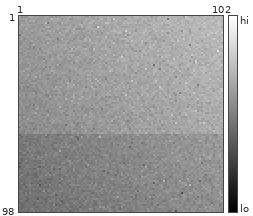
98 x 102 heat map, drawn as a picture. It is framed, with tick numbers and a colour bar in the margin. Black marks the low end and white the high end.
Seam: horizontal, 60% of the way down, the top part higher. Stripes: none. Ninth with the highest average: top right. Slope: up to the top right. Ninth with the lowest average: bottom left.
